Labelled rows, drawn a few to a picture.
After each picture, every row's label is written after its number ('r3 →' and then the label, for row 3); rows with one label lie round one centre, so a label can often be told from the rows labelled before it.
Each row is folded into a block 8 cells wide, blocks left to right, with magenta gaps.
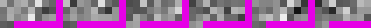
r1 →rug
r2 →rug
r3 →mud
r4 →mud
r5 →rug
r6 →mud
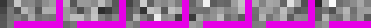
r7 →mud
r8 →rug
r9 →mud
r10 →mud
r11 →rug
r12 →mud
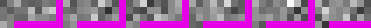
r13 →mud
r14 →rug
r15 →mud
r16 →rug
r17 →rug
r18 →rug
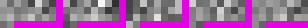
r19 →rug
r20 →rug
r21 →mud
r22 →rug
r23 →rug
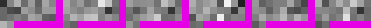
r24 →mud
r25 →rug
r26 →rug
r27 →rug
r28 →rug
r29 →rug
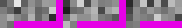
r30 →mud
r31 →mud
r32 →mud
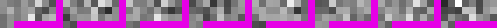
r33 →rug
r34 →rug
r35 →rug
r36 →mud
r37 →rug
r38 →mud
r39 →rug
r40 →mud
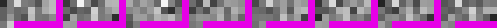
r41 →mud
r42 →mud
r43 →rug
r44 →mud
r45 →mud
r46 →mud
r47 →mud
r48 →mud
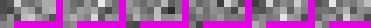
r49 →mud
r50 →rug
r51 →rug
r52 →rug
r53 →mud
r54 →mud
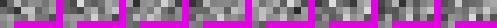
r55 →mud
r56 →mud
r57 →rug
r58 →mud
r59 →rug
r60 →mud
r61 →mud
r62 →mud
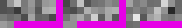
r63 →mud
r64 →mud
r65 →rug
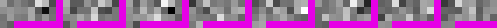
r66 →rug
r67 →rug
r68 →rug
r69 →mud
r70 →mud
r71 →rug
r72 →mud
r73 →mud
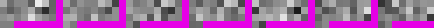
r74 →rug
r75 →rug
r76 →rug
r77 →rug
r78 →rug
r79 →mud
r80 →mud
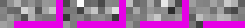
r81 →mud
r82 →mud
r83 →rug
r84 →rug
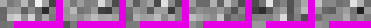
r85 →rug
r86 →rug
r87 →rug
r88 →rug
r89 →mud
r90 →rug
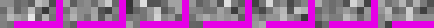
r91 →rug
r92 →rug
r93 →mud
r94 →rug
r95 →mud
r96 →rug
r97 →rug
